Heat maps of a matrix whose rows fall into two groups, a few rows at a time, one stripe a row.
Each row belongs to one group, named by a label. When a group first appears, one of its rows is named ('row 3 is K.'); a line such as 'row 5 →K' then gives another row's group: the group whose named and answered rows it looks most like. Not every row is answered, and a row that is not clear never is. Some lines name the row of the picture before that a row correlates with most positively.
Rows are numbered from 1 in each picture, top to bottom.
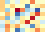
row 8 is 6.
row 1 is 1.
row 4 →6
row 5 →1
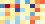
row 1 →6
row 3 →6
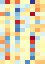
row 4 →1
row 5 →6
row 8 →6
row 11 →1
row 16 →6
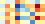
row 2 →6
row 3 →6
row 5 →6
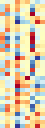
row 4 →1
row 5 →6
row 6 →6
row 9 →1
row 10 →1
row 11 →1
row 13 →1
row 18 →1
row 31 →6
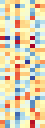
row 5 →1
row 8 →1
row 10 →1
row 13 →6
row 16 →6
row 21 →6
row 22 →6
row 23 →6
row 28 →1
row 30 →6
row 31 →1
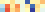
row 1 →6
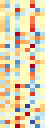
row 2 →1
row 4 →6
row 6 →1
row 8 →1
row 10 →6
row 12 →1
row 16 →6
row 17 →1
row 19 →1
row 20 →1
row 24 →1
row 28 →6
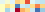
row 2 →6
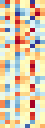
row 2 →1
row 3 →6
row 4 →6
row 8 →1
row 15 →6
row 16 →1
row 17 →1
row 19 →1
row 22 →1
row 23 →1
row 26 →1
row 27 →1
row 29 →1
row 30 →1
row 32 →6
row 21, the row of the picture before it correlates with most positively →3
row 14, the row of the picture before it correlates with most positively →2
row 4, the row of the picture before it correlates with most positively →2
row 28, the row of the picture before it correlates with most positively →3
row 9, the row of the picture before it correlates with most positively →1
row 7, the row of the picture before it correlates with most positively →3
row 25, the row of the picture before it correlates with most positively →2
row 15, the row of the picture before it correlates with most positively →2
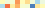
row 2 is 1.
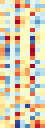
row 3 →6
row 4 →1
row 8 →1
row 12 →1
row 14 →1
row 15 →1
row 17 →1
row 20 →1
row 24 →1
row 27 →6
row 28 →1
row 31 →6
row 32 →6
